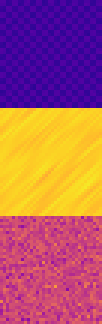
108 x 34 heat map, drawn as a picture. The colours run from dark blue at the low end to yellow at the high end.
The table splits into 3 rows of 1 panel. Panel 1,1: very low, checkered, faint in contrast. Panel 2,1: very high, slanting up to the right, faint in contrast. Panel 3,1: middling, fine-grained.
